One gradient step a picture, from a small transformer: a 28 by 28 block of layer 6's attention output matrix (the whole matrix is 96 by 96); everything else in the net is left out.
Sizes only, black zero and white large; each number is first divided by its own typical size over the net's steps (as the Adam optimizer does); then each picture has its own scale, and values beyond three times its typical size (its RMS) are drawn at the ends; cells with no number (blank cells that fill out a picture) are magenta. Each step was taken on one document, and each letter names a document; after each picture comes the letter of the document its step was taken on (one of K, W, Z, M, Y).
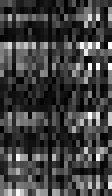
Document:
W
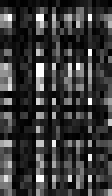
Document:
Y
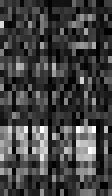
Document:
W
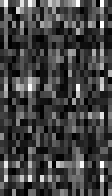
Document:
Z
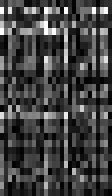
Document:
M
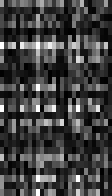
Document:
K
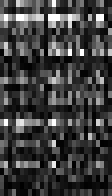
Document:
Z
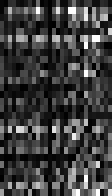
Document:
W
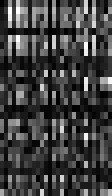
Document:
W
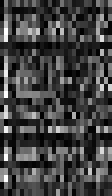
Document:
Z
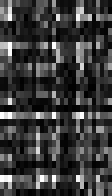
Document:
Y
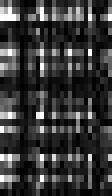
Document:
Y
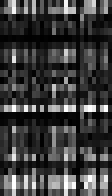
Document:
M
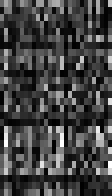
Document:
Z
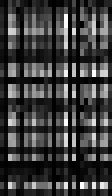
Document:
M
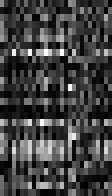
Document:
K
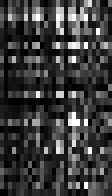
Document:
W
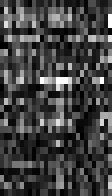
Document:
Z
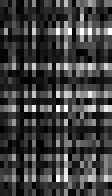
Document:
M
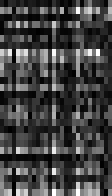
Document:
W
